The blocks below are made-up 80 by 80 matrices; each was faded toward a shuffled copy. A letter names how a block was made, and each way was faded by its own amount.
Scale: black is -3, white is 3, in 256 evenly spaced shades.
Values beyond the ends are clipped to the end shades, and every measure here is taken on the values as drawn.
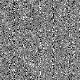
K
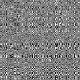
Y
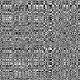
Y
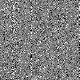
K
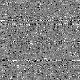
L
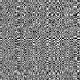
Y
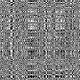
Y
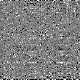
L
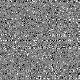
L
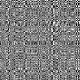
Y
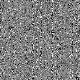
K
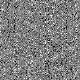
K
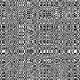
Y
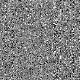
K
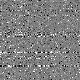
L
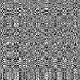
Y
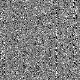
K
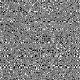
L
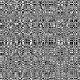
Y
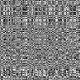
Y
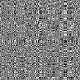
Y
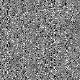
K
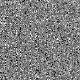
K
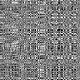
Y
